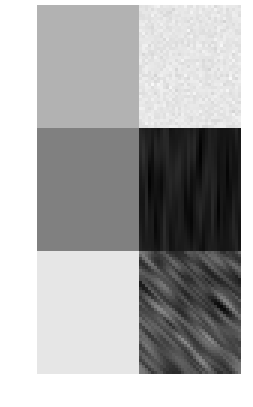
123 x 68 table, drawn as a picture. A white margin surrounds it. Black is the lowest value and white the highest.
The table splits into 3 rows of 2 panels. Panel 1,1: high, flat. Panel 1,2: very high, fine-grained, faint in contrast. Panel 2,1: middling, flat. Panel 2,2: very low, streaked downward, faint in contrast. Panel 3,1: very high, flat. Panel 3,2: low, slanting down to the right.
